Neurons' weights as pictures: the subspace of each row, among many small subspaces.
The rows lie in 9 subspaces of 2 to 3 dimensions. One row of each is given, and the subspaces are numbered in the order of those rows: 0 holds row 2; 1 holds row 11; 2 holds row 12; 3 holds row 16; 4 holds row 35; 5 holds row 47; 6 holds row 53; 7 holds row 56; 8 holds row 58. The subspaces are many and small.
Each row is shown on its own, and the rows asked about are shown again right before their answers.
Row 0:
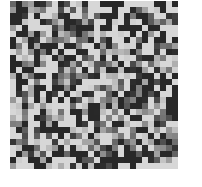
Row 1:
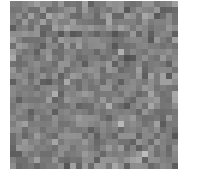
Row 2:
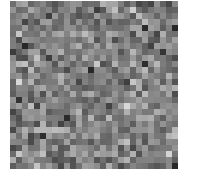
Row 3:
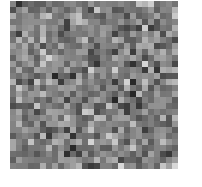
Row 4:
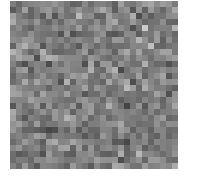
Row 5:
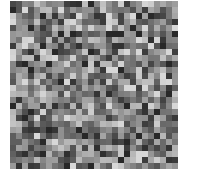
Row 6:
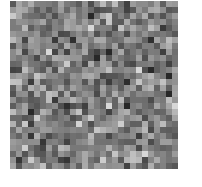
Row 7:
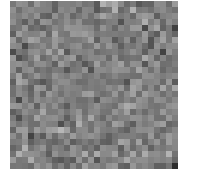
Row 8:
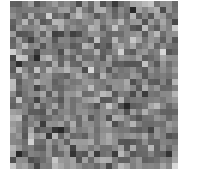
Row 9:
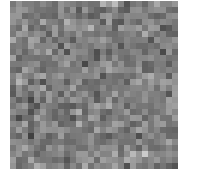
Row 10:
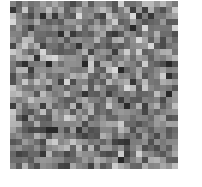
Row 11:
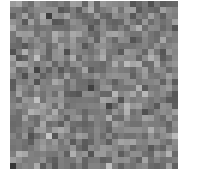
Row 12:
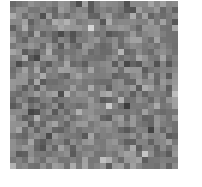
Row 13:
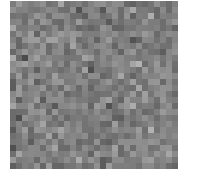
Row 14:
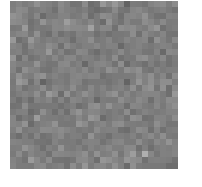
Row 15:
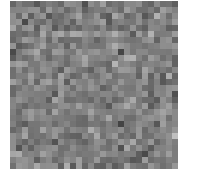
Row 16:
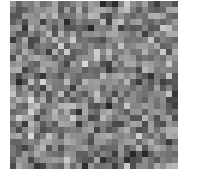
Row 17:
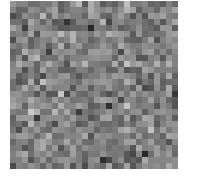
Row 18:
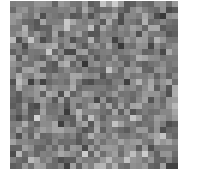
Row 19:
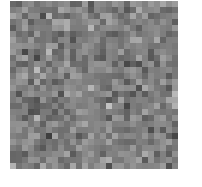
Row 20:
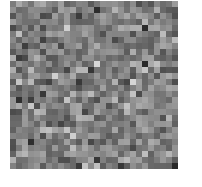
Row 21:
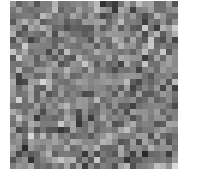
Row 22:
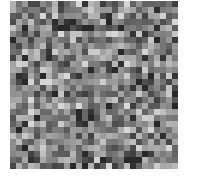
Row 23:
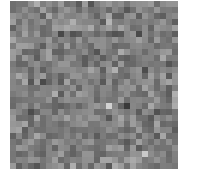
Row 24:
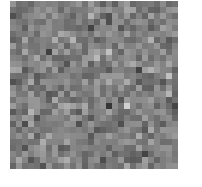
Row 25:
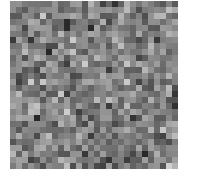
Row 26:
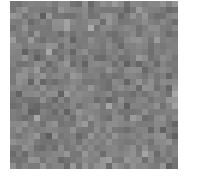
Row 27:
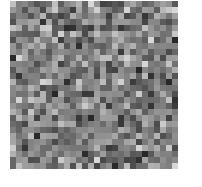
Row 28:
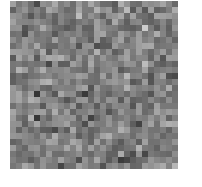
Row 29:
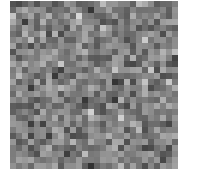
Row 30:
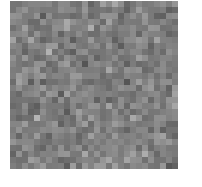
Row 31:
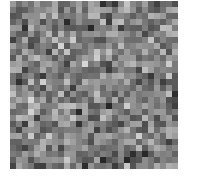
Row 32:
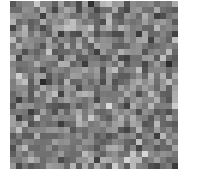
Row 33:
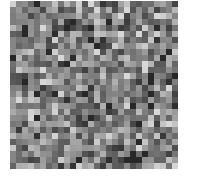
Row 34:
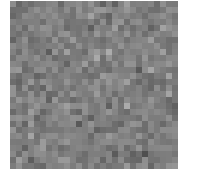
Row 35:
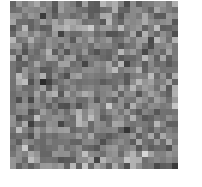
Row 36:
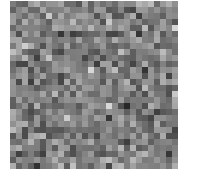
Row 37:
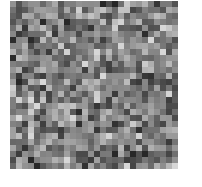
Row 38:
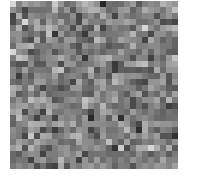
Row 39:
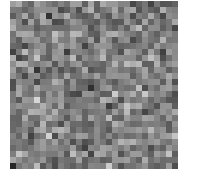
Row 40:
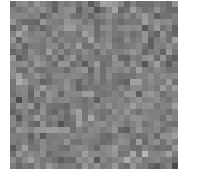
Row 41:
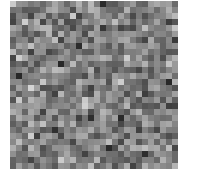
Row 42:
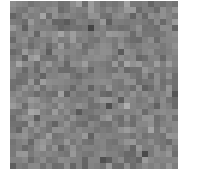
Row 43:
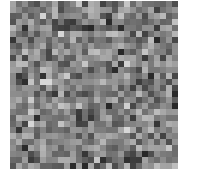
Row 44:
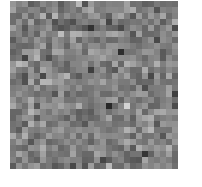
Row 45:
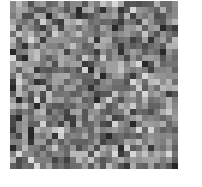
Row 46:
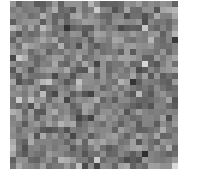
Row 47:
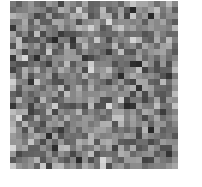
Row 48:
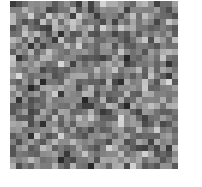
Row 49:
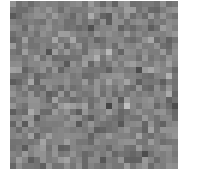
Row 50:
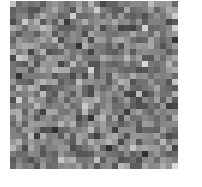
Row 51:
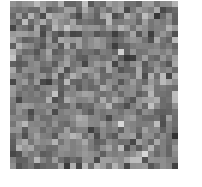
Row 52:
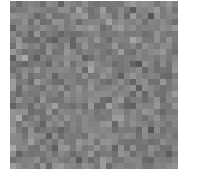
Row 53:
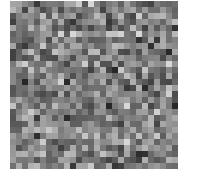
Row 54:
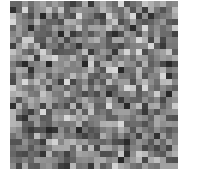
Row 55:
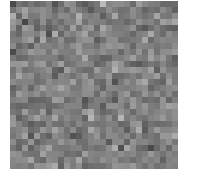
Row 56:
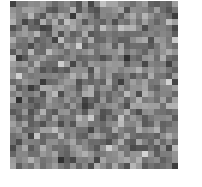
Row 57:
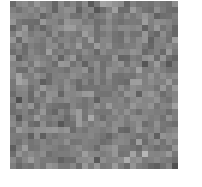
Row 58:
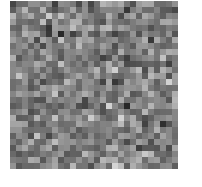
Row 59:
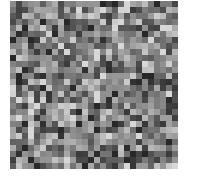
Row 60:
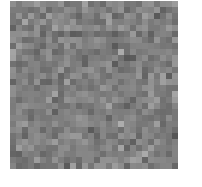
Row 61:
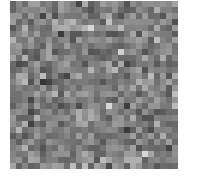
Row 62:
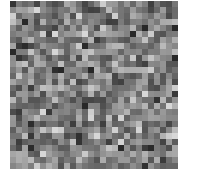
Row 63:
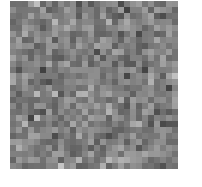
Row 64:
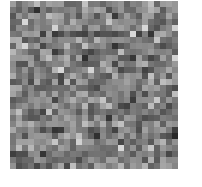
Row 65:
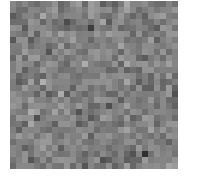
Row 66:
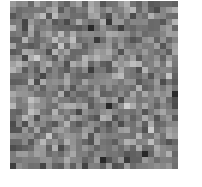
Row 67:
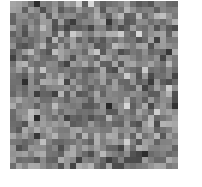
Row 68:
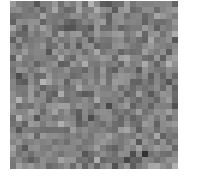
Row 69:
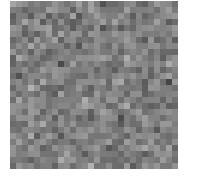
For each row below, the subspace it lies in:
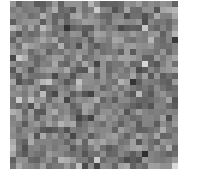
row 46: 8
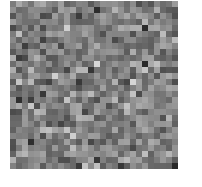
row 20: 8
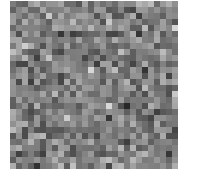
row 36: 0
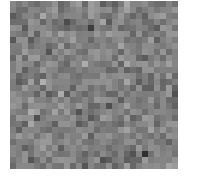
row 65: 2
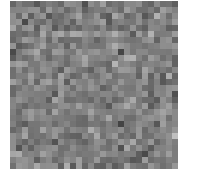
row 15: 8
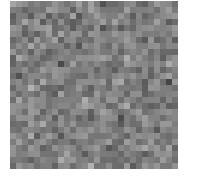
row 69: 7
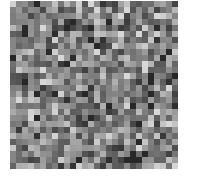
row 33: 6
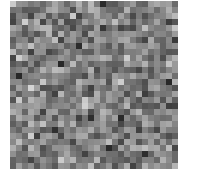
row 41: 7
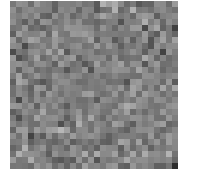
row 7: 4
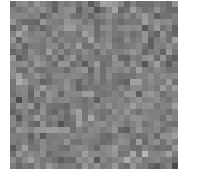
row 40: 0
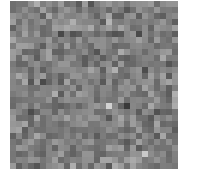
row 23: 0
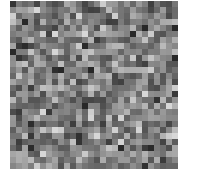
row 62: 7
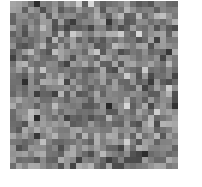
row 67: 6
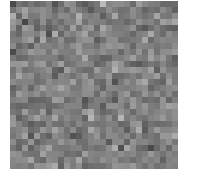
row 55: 8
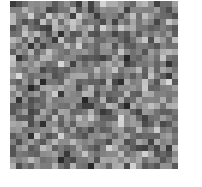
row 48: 7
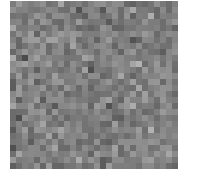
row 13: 5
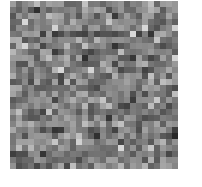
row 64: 7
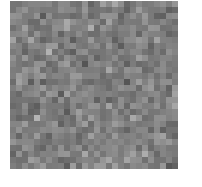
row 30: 1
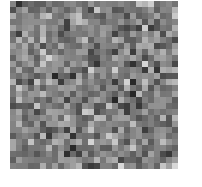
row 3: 7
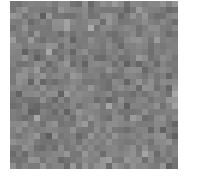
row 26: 1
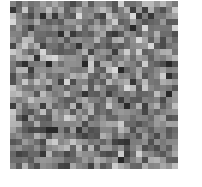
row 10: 6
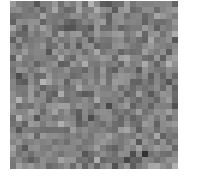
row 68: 0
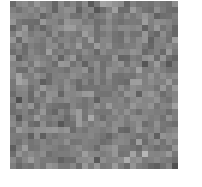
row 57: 0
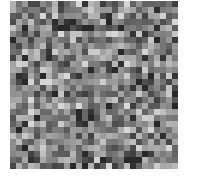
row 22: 4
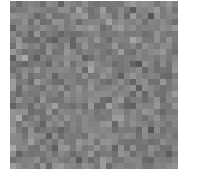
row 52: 5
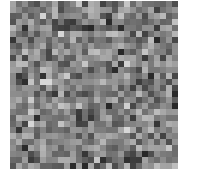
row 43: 4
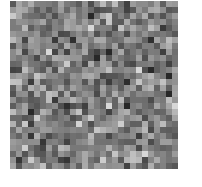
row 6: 5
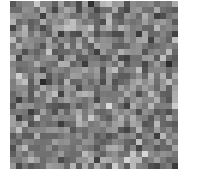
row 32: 0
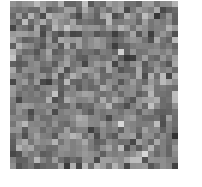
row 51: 8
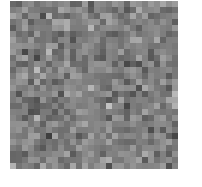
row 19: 1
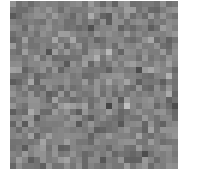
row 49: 5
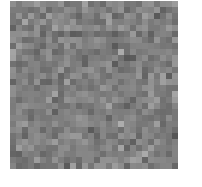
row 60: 8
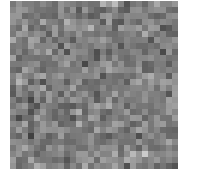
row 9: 3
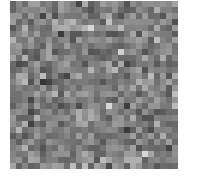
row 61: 4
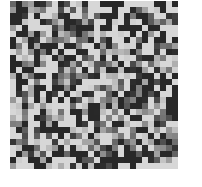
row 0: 2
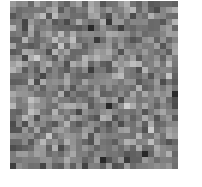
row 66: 3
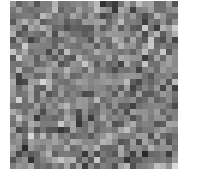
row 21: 4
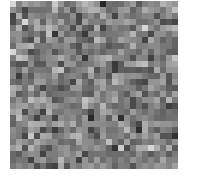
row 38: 8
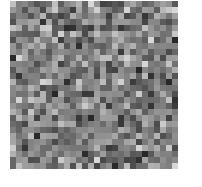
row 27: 8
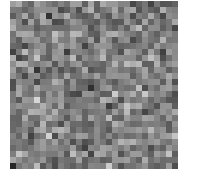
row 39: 1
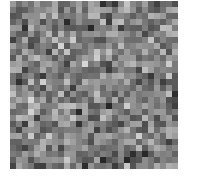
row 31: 3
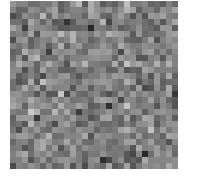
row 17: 2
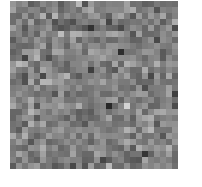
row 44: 4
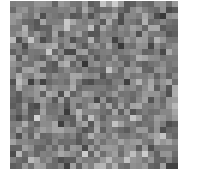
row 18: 1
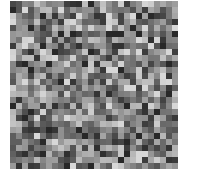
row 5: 6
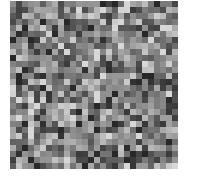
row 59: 3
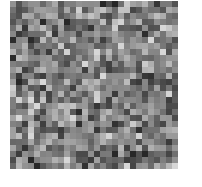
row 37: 3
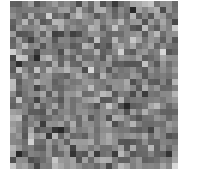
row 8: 2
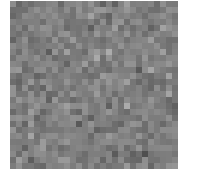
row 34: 5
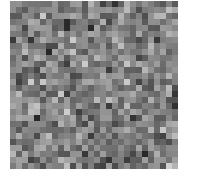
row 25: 1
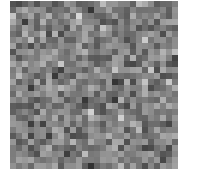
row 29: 7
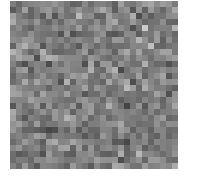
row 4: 6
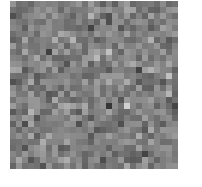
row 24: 5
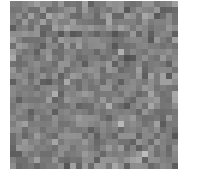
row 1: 8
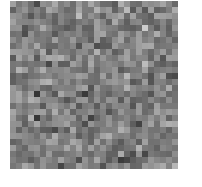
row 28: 6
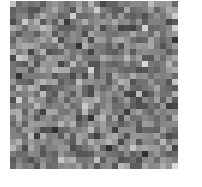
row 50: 7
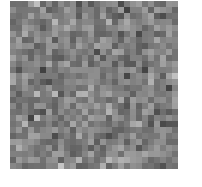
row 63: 6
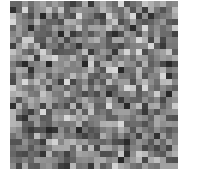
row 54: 6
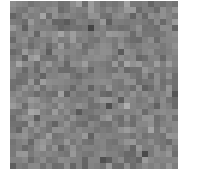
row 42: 2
